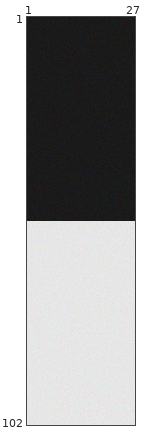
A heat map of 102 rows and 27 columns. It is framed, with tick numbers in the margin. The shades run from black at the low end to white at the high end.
The table splits into 2 rows of 1 panel. Panel 1,1: very low, flat. Panel 2,1: very high, flat.
